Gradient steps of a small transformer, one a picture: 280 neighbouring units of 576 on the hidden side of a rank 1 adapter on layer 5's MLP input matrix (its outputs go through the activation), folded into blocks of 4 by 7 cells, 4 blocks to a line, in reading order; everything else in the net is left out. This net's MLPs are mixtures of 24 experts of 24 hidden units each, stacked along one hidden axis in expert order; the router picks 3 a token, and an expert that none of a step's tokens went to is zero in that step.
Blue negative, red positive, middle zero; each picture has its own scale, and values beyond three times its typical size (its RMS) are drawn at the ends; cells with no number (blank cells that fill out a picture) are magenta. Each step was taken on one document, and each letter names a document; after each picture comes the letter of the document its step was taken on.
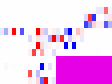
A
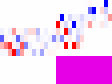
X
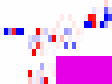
A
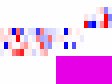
X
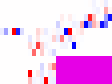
A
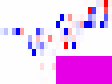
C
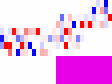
X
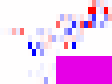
C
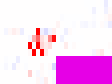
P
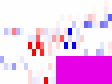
A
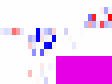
C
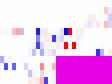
A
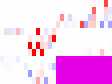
P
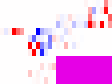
C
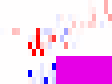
P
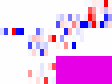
C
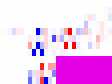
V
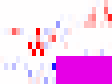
P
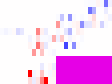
V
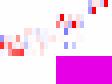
X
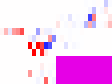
C
